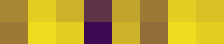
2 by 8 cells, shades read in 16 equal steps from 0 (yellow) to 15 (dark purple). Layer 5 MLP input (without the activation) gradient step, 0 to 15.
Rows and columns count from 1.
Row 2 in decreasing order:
15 8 7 3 1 1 0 0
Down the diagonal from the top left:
6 0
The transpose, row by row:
6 7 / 1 0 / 3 1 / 12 15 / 4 3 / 7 8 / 1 0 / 2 1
